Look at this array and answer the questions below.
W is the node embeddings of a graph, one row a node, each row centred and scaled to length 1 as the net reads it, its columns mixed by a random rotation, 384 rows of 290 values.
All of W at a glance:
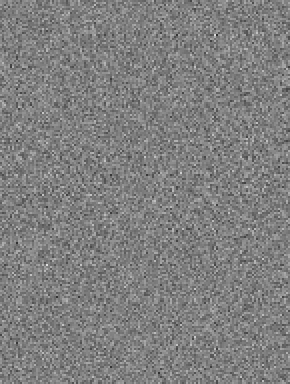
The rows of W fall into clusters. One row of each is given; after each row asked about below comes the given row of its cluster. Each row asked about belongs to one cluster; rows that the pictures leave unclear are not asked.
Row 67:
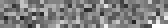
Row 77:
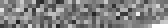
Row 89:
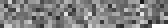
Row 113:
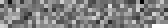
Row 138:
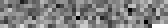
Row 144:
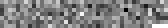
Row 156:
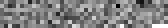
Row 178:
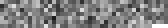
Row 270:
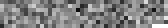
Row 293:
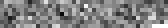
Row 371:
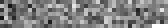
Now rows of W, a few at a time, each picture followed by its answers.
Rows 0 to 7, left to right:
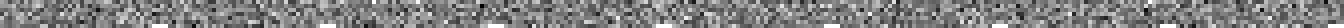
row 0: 178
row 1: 77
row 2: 144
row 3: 77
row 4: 113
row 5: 178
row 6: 371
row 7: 156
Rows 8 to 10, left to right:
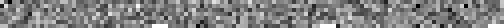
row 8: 113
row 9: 144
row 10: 270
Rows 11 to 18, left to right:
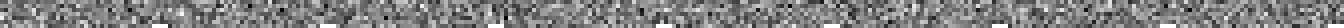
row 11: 138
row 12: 270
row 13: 293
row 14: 371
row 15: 156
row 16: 371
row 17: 270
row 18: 89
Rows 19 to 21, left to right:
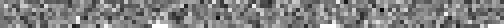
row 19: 67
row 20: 293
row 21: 113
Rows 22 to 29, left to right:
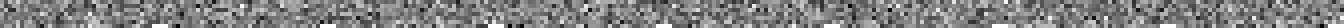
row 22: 89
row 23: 371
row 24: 67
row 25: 156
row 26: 156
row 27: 371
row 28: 138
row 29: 67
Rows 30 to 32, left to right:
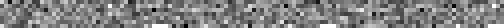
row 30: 113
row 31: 156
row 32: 156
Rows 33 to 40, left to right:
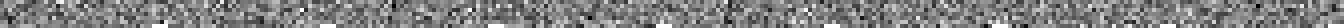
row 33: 293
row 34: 178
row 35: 178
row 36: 67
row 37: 178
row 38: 67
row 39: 156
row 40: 270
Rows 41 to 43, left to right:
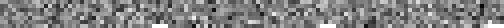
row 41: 178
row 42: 77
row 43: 144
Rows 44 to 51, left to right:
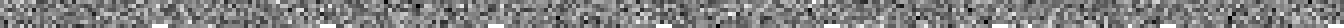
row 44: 77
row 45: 178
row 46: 270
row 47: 178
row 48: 371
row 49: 138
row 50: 138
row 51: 178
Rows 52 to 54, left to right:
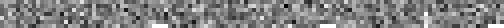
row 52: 144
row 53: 156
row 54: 89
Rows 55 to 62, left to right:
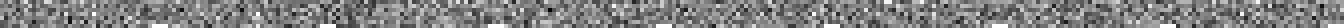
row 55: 144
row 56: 89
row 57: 371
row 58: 113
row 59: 89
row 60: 144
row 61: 178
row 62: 144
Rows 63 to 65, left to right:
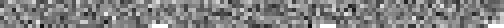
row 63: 77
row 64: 144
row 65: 67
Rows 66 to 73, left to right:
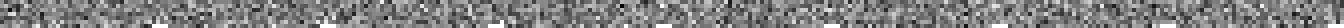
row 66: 67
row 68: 293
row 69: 156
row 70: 178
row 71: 77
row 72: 144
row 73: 293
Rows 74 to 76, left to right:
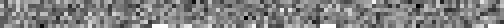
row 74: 89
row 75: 138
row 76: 270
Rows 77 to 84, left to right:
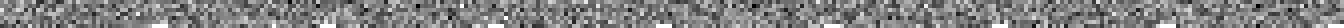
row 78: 67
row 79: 270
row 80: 144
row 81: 270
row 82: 293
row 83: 77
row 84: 270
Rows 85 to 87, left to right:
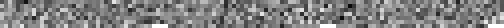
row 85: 138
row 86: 178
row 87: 67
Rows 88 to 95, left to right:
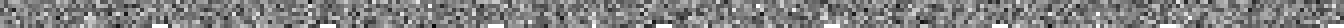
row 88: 89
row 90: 144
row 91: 89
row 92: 293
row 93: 178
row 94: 89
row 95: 113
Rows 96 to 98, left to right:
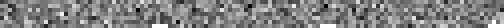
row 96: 371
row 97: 270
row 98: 67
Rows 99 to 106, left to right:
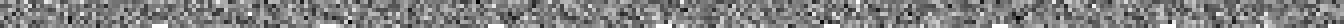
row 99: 144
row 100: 144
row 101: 113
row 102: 293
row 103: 89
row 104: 89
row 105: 293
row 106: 89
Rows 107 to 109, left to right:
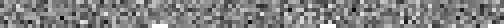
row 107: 77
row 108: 178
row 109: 144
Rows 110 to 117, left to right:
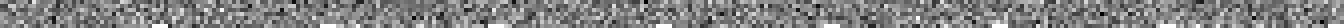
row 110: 178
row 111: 270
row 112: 138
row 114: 144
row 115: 67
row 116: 77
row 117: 138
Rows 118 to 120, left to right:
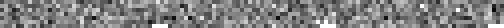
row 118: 371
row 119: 67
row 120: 293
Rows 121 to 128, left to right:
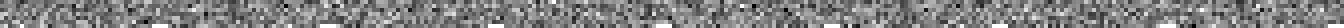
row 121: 138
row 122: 156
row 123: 113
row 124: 144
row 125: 270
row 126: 156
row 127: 77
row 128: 156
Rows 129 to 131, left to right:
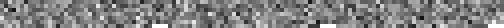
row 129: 89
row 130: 89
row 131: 67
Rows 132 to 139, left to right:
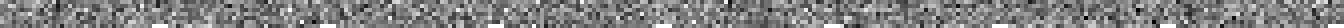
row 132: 178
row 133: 138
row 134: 293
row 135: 77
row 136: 178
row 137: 156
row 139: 371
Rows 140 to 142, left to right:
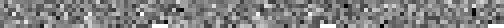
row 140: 89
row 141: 89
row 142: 371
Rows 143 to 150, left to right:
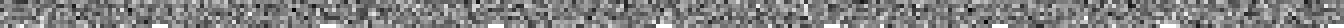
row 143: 138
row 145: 113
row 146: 67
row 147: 293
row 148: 138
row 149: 67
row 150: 113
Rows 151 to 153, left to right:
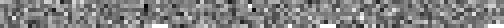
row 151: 144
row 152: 156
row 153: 77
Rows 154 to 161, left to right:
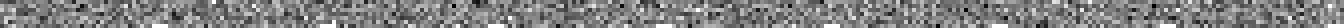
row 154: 270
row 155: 293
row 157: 156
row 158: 156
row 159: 144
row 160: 144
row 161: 77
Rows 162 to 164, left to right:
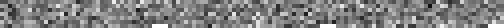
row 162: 371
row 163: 89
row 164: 67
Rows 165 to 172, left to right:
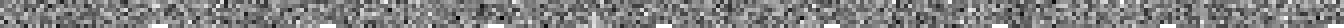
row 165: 77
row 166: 178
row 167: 144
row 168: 89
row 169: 178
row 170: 178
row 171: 371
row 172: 371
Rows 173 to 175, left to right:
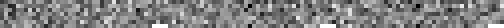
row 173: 371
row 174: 270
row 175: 270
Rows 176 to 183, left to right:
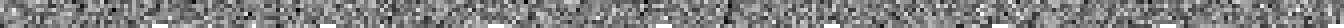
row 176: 270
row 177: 138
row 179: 113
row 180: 178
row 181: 89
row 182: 113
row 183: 293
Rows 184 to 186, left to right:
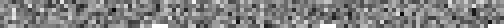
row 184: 270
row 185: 144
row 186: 371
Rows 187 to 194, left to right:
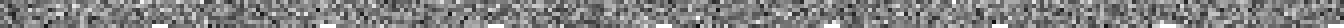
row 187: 371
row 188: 77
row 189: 178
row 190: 178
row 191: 77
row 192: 371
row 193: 144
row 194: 113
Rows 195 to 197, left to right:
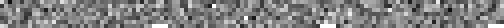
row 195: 113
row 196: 67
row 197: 270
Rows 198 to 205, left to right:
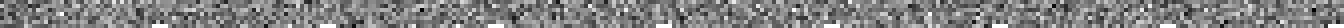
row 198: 371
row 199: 156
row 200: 156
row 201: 293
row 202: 293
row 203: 89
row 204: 178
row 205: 371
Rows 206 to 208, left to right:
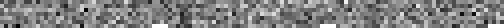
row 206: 156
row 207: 371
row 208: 89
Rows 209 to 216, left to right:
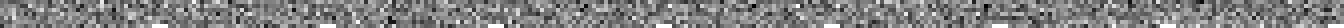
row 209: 270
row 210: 144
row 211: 178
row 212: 270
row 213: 270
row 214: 144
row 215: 67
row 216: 138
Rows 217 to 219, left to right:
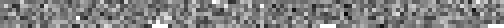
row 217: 67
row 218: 144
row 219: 371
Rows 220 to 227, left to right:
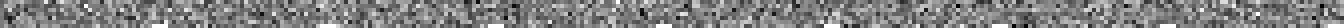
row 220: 293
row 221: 77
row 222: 113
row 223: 371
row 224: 67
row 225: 156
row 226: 156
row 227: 144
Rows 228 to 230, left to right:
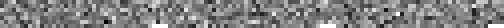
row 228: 77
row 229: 77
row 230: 371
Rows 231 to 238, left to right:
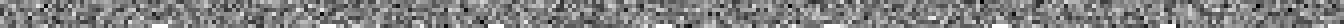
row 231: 178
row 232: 178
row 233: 138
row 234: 178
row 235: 156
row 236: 113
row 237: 293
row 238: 270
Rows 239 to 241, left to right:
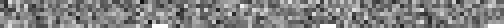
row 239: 89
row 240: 371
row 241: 77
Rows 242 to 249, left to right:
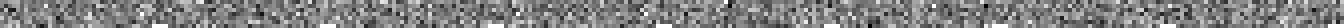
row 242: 89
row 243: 77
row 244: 144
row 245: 89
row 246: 178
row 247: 144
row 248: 178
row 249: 371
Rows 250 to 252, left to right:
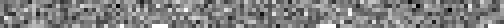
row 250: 156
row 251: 77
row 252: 270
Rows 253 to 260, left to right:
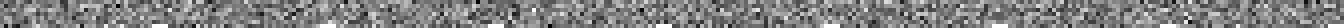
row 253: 156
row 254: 77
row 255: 113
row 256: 371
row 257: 77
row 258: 144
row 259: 178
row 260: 113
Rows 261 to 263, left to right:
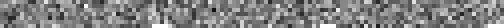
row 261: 293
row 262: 113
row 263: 77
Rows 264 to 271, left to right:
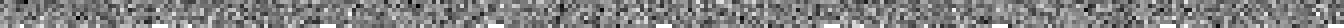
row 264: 138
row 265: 138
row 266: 270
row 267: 178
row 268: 144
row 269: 138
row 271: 89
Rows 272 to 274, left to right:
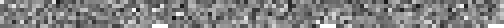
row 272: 178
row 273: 67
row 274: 270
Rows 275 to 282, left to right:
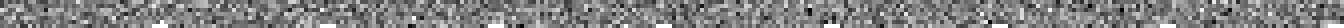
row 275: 77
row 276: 178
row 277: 67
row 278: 156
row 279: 371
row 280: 89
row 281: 270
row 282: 144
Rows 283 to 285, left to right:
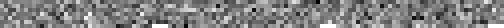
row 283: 89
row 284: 156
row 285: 138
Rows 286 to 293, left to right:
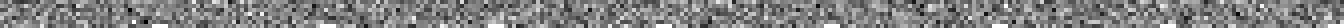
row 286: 138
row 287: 144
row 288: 67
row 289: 156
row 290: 144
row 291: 270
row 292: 77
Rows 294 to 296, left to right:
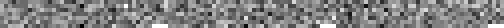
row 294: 270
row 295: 67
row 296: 371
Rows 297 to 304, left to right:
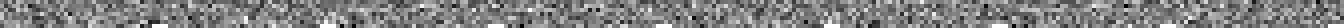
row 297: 89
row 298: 67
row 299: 156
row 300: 156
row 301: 67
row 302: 144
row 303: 156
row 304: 113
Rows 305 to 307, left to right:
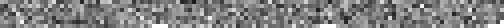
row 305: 178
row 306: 138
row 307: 293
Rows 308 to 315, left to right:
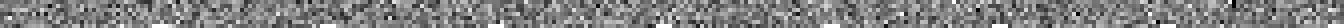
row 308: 156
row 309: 113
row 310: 293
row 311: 67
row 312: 77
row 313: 371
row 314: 89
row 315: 178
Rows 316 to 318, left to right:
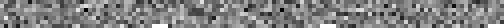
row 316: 156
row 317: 270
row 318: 156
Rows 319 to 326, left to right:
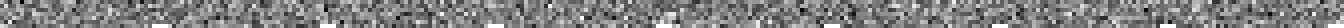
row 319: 113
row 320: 293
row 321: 77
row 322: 67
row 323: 138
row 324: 371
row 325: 371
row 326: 77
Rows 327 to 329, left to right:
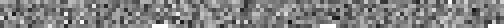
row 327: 144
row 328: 113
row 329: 371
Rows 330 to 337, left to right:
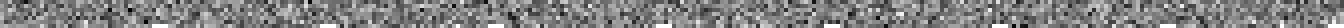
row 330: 138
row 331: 113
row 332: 156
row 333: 293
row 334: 89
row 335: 371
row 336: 156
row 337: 67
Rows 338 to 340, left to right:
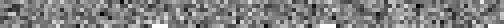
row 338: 67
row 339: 144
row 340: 270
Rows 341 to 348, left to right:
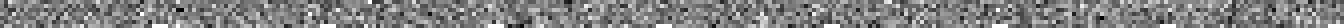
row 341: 89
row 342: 89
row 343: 77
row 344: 156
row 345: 89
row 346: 144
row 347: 371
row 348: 178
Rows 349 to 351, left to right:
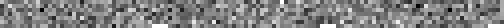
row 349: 178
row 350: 371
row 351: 270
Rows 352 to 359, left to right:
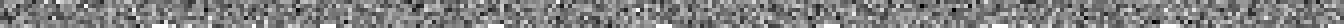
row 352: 293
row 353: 138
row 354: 270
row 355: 178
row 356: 144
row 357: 270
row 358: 138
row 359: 113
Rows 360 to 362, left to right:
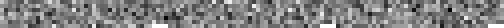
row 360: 144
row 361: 293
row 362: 270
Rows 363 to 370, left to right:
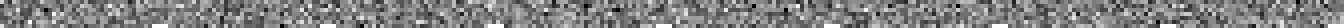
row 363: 113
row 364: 178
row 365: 77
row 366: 270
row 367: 270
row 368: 156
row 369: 89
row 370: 67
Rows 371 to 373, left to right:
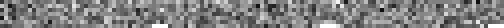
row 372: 144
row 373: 113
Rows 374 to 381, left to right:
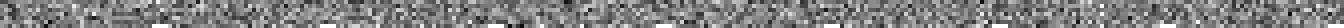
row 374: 371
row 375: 156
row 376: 138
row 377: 156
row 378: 113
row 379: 89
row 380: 144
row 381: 178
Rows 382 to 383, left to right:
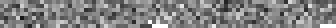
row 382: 67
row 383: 178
